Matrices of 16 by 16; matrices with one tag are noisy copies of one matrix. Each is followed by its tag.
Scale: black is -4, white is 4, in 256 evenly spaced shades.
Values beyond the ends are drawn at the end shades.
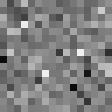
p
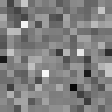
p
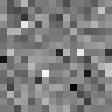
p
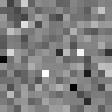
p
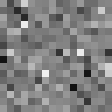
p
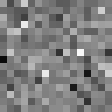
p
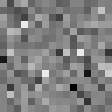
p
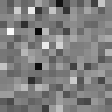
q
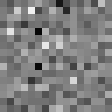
q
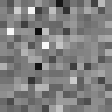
q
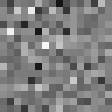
q
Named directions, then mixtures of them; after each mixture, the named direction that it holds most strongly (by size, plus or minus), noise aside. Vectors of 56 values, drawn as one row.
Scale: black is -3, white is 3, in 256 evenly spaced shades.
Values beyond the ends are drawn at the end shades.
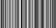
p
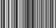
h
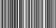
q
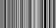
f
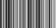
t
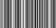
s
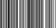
t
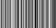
p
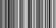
t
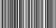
q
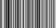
s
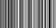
f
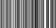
f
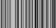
p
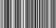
s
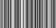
s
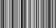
s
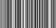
s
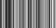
t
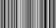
f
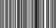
f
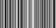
h
